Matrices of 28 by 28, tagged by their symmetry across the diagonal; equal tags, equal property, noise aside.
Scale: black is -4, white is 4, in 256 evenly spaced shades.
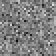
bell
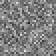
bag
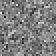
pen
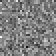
bell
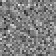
pen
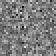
bell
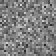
bag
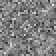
bag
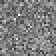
bag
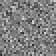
pen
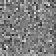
pen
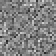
bag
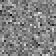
bell
